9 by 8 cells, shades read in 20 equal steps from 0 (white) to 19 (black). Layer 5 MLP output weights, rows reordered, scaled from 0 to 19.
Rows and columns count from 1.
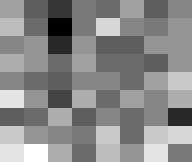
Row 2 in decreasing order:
19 11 10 10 9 8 5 3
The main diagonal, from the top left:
7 11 16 7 9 7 9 3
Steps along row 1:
up up down up down up down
